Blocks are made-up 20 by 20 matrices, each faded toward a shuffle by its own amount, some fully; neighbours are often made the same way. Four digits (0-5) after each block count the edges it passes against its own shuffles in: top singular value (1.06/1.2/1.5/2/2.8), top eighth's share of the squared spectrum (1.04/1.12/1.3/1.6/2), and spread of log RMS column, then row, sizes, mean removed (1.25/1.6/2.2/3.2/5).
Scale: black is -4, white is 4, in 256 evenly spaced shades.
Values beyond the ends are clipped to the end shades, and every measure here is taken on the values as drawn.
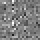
2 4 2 0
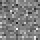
2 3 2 0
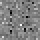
1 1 0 0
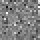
1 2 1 0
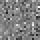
1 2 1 0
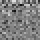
3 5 1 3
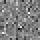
1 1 0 0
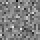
1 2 0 0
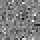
1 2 0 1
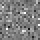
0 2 0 0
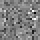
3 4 1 1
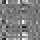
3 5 2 2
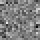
3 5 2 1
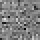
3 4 0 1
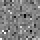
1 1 0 0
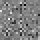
3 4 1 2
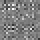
3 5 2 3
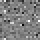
1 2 0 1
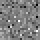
1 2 0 1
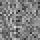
2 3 1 0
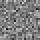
2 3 0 1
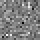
0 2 0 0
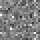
1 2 1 0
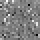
1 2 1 0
